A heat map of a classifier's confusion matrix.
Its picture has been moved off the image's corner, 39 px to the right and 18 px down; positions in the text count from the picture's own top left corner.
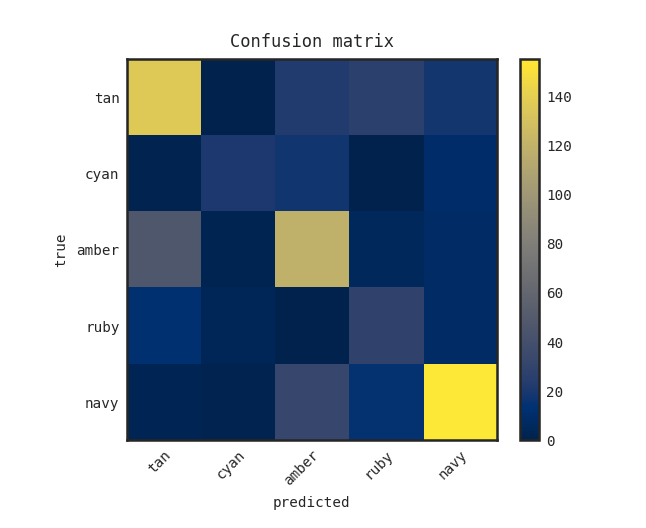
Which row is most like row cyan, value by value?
ruby
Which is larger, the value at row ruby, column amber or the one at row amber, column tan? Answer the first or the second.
the second
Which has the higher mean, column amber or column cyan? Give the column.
amber
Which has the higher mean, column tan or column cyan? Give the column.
tan
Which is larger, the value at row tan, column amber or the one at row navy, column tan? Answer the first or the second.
the first
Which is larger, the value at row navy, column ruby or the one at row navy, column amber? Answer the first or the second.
the second
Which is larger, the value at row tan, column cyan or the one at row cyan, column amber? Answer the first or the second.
the second
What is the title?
Confusion matrix
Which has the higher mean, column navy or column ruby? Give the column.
navy
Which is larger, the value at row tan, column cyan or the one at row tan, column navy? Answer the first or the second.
the second
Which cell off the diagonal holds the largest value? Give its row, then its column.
amber, tan
